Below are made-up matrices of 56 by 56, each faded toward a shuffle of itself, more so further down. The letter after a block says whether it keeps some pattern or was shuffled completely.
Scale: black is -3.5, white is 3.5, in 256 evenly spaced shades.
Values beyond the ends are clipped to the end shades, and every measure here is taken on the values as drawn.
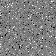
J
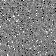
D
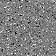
J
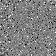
J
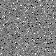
J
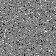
D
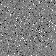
J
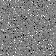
J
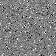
D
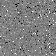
J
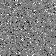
D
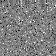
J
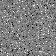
J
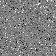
J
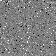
D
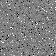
D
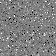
D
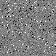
J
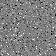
D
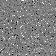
D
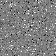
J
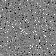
J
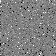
J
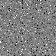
J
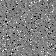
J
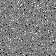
D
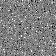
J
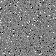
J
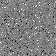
D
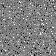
D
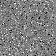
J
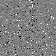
J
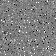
D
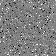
D
